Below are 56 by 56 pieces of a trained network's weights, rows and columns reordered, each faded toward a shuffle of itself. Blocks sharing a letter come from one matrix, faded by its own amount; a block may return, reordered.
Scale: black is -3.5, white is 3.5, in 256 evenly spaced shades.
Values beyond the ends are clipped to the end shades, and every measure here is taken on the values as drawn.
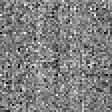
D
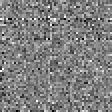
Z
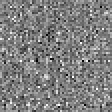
D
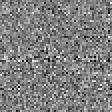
Z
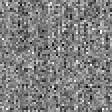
D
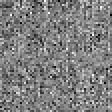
D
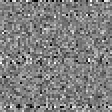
Z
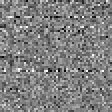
Z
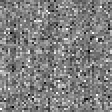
D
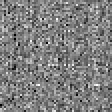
D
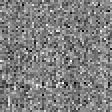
D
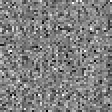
D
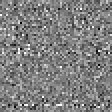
Z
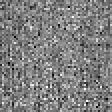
D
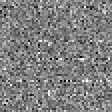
Z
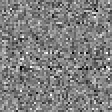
Z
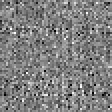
D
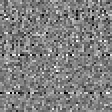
Z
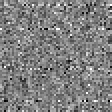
Z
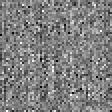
D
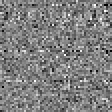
Z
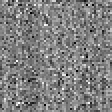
D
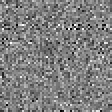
Z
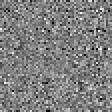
Z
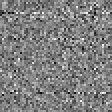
Z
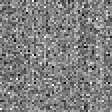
D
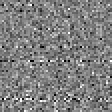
Z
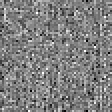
D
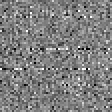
Z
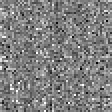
D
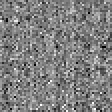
D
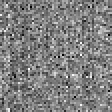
D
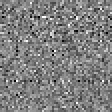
Z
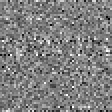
Z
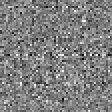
Z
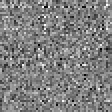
Z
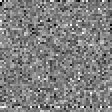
Z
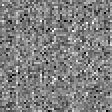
D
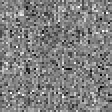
D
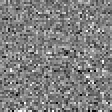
Z
